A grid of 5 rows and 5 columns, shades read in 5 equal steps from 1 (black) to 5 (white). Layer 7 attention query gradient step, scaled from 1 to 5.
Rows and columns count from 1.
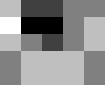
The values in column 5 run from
3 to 4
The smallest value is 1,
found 2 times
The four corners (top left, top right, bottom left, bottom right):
4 3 3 3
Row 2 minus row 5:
2 -3 -3 -1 1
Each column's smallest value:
3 1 1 3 3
